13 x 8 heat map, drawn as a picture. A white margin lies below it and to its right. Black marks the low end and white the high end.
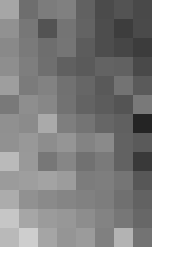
Ninth with the highest average: bottom left. Mirror symmetry: none. Roughest part: middle right. Slope: up to the bottom left. Stripes: none.
